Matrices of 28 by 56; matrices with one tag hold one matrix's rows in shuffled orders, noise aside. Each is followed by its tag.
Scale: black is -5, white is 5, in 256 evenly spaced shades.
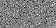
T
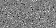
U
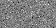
U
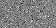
U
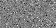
T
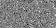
T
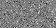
T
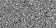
T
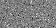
U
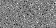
T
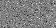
T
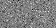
U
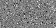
T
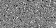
T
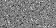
U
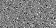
T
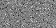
U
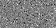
T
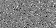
T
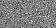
U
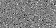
T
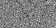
T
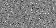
U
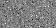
U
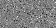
T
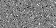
T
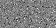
T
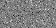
U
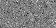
T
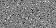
U
